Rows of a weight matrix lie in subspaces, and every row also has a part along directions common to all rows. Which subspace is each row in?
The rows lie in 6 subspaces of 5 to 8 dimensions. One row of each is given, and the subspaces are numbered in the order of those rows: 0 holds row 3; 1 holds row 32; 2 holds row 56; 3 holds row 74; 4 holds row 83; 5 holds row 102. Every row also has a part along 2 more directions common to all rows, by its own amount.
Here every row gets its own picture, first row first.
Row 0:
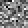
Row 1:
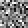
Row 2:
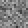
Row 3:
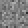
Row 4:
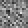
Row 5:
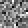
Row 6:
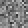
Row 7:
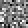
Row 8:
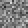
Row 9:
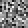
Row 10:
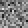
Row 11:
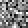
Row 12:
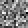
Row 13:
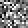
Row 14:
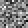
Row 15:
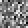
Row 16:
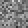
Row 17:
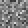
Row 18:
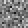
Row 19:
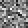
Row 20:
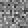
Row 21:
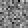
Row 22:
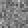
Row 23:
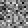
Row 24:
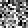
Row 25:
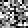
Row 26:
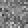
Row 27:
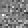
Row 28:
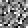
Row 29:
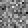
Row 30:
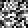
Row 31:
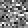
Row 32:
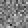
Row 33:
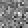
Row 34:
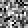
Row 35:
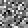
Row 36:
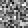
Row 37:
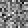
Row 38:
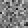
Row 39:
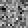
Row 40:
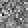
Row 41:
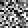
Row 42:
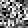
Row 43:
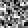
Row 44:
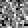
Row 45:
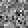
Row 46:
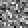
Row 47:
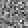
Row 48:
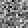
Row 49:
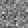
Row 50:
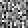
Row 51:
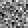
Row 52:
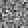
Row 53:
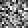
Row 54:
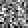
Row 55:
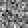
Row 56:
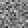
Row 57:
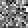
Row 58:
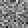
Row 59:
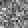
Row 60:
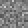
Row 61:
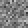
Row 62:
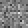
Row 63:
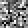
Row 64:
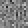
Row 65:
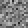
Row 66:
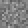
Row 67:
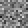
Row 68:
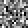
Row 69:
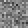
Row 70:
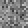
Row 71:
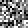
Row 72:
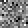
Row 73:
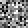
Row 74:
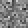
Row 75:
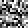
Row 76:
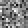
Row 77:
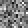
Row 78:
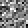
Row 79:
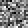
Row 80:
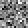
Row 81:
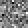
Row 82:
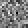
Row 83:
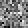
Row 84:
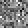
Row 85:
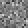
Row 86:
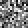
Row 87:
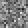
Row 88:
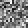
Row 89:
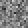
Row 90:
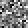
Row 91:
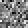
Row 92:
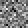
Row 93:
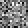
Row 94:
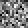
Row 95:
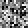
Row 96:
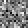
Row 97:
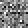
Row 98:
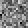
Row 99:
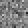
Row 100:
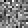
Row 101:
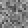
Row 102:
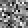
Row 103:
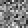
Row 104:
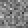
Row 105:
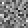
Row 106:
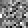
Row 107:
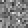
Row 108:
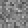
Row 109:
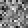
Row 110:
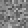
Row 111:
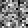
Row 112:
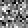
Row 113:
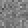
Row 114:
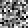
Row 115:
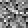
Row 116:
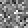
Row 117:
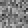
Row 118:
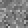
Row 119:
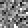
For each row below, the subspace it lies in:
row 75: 3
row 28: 3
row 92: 2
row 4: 2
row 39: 4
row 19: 2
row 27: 3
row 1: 2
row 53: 2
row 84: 3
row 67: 3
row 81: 4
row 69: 4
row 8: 0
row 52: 5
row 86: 2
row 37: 5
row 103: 3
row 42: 3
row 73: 4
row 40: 5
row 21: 4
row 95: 5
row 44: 1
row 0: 3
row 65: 1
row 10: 2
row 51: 3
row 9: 4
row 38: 1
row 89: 4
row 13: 4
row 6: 5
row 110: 3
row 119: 0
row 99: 2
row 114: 0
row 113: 1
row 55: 5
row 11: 2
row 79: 3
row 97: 4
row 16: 1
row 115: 2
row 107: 3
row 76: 2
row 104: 1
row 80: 1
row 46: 5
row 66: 0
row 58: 0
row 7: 4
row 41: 2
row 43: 1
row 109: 2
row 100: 4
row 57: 0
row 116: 4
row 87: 0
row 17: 0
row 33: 1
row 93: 4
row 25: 1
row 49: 0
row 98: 1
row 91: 3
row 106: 1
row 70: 5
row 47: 1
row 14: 0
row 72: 4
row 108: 2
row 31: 4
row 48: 1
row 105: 4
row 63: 0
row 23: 1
